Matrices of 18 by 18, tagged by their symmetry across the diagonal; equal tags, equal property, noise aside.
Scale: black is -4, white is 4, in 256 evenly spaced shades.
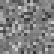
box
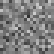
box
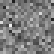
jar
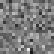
jar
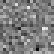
jar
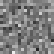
jar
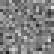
box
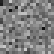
jar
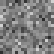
box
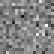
jar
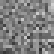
box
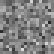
box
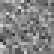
jar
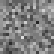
box
